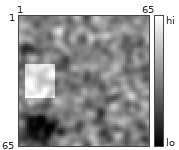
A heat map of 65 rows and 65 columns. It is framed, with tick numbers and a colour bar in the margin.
Dips: one, in the bottom left. Stripes: none. Roughest part: middle left. Odd patch: higher, in the middle left.
